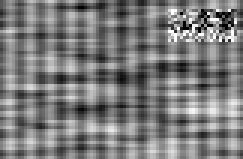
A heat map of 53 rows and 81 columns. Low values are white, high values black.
Stripes running up and down repeat 12 times from left to right. The histogram is bell-shaped. The ninth with the lowest average is the bottom right. Values change most from cell to cell in the top right. An odd patch, rougher than its surroundings, sits in the top right.
